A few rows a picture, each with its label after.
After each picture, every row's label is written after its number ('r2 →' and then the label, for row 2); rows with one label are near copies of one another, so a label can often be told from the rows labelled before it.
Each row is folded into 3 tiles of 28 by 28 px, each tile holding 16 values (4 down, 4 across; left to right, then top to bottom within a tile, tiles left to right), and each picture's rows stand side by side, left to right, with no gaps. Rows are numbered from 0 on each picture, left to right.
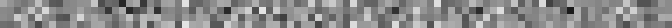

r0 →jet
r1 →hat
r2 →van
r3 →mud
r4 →van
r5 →van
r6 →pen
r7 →jet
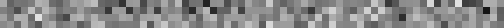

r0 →jet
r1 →hat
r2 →hat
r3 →van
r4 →jet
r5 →pen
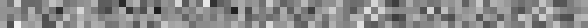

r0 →van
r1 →hat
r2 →pen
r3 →van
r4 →jet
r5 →mud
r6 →jet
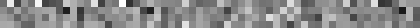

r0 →pen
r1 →pen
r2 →van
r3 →jet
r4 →pen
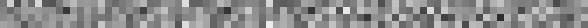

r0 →pen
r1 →van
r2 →van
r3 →van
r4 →mud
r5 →mud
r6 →jet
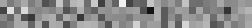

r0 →mud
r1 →pen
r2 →van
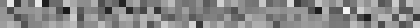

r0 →pen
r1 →hat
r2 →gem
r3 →pen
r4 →mud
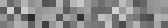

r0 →mud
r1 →jet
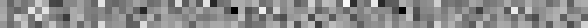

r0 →jet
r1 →van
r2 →pen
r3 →mud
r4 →pen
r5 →van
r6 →mud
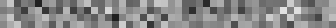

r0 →hat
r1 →mud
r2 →hat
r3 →jet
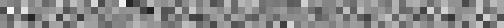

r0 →mud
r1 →pen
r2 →mud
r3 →gem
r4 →mud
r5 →mud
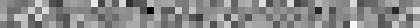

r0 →jet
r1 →pen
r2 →mud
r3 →pen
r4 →van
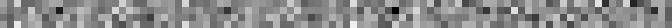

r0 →van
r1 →jet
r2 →van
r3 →jet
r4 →van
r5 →pen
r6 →mud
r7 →pen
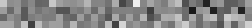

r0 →gem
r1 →gem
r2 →hat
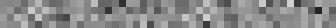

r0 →jet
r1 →hat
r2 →jet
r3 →pen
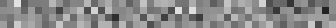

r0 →van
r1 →mud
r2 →mud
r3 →hat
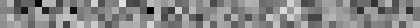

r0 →hat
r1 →pen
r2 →mud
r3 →jet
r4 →hat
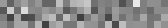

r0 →mud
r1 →gem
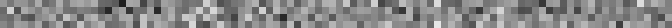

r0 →mud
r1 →hat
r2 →jet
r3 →mud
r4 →pen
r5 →van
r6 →hat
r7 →gem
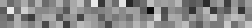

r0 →mud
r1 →pen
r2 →hat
